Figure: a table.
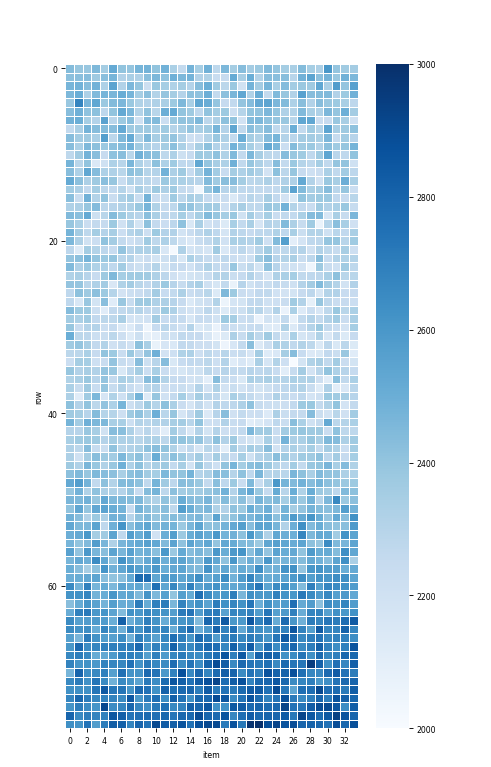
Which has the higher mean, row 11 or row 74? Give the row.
74
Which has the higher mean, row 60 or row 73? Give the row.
73
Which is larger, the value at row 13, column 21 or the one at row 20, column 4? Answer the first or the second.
the second
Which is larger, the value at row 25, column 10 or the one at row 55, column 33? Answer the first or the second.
the second
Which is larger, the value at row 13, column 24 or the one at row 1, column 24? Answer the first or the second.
the second
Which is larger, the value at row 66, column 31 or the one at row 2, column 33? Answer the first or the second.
the first
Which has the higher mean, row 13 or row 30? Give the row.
13
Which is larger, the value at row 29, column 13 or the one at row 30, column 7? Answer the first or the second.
the first
